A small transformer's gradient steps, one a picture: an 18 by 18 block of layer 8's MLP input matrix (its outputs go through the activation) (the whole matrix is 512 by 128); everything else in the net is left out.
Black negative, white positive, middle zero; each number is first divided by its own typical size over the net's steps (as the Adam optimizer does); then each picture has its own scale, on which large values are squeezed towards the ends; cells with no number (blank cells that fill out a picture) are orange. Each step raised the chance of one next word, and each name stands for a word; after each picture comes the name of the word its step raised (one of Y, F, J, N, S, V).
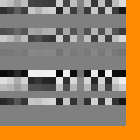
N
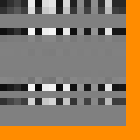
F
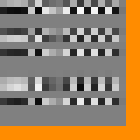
N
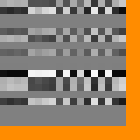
N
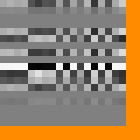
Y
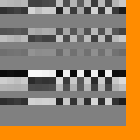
N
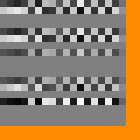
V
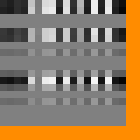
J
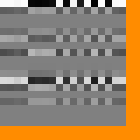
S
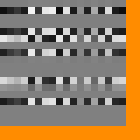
N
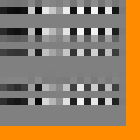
F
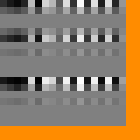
J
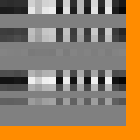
J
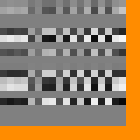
V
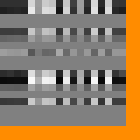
J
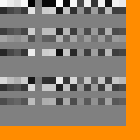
S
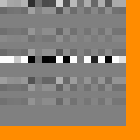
S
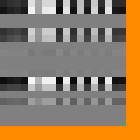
J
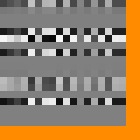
V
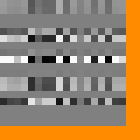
V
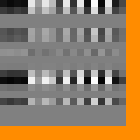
J
